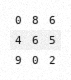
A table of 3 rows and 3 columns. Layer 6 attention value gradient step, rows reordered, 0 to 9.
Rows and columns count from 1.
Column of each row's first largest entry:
2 2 1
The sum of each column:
13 14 13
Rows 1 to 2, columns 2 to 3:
8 6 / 6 5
